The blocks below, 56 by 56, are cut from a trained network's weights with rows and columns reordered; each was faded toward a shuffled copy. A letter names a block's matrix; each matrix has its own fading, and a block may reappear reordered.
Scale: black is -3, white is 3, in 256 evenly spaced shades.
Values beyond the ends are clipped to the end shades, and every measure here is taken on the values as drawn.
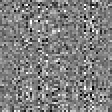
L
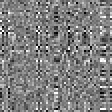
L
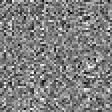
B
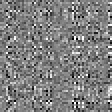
L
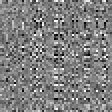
L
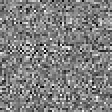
B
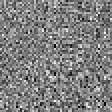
B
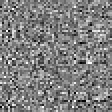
B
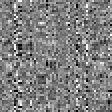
L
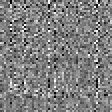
L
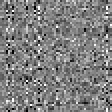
L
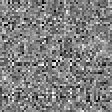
B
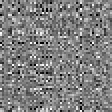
L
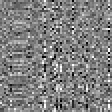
L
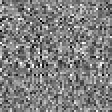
B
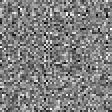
B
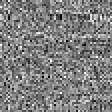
B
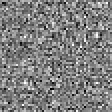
B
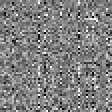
L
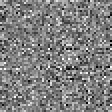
B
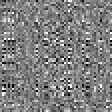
L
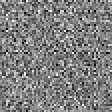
B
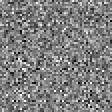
B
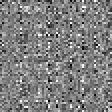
L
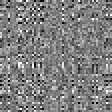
L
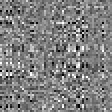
L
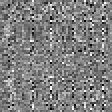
L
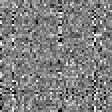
L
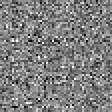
B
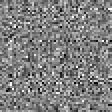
B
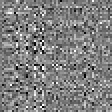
L
